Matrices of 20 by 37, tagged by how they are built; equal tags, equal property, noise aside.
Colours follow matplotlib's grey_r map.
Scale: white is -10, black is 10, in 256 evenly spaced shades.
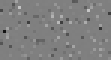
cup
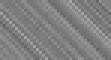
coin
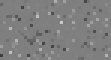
cup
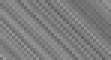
coin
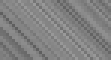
coin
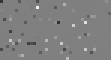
cup
